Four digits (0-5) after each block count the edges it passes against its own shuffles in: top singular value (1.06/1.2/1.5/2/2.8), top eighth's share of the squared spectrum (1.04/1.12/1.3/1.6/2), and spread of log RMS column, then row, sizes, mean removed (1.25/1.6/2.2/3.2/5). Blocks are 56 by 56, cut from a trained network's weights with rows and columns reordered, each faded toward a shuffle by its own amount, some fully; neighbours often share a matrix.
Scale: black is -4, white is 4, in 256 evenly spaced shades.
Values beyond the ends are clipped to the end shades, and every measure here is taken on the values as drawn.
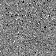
2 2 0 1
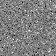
0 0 0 0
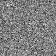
1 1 0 0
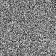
1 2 0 0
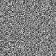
3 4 2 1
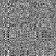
4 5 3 2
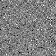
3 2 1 1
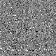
2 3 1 1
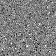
1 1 0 0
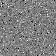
0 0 0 0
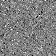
1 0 0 0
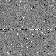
3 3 0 1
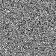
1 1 0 0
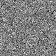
0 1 0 0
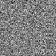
3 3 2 0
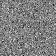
1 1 0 0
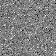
1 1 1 0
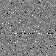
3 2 0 1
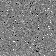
0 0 0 0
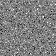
0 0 0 0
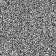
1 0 0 0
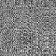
4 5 2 2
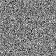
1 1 0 0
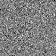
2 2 0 0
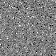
1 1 0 0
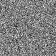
0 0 0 0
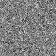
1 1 0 0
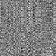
4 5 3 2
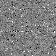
2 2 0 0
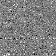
2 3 1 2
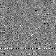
3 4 1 2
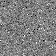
0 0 0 0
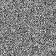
2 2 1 0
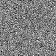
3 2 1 0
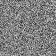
1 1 0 0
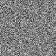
3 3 2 0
